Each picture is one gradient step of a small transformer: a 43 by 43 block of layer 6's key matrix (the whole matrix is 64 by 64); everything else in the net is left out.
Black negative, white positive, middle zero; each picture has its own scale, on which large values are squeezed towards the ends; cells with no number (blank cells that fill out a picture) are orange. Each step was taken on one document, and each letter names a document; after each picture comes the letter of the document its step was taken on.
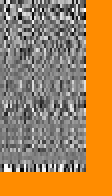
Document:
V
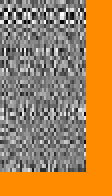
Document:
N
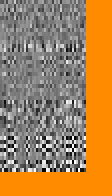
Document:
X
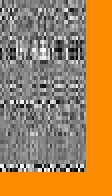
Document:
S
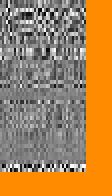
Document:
S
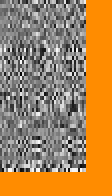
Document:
X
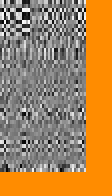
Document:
V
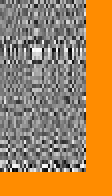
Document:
X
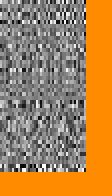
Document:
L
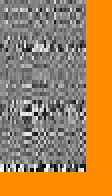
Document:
N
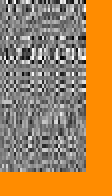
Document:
X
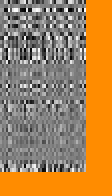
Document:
S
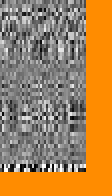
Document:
S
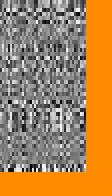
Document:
L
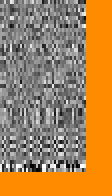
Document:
X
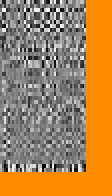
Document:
N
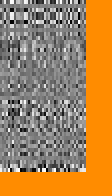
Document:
N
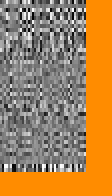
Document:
V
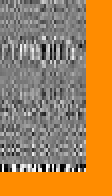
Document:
V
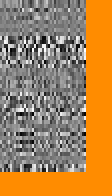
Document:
V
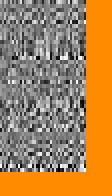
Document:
L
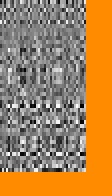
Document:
L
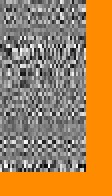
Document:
N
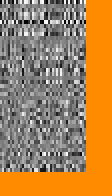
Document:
L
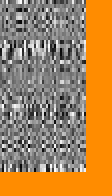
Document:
V
